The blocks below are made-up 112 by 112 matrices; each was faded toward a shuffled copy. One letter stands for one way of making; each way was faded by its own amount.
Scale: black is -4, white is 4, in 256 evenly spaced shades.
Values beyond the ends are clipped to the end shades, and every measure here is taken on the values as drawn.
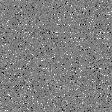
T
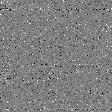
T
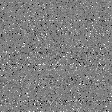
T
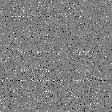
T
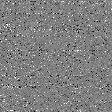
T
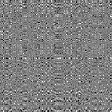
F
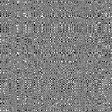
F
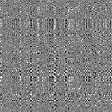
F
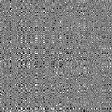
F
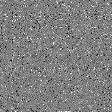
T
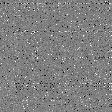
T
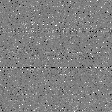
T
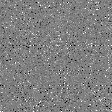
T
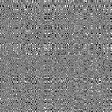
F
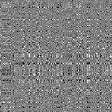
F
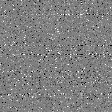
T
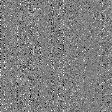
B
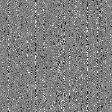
B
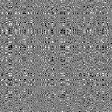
F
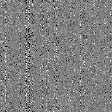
B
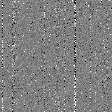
B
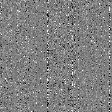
B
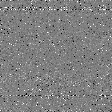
T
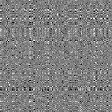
F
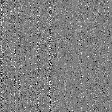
B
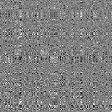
F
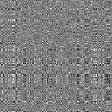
F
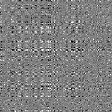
F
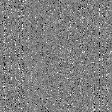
B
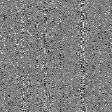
B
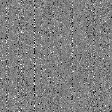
B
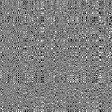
F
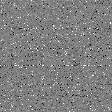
T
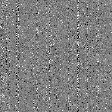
B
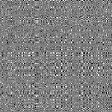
F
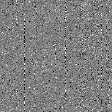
B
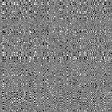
F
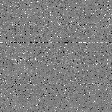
T
